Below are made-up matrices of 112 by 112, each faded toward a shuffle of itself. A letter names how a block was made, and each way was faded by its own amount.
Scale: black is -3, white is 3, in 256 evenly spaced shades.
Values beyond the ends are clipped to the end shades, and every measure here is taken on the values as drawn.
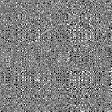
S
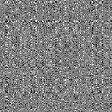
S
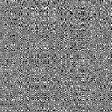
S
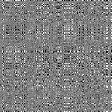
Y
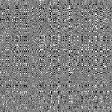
Y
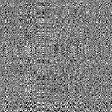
S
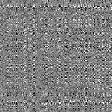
S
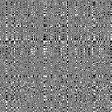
Y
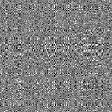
S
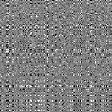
Y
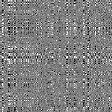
Y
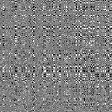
Y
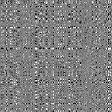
Y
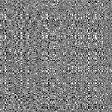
S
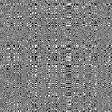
Y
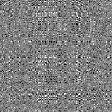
S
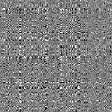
Y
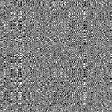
S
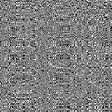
S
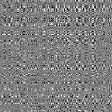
Y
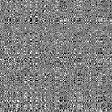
S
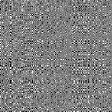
Y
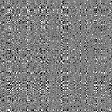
Y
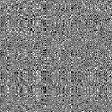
S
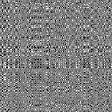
Y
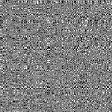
S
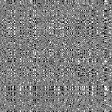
Y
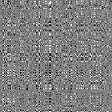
Y
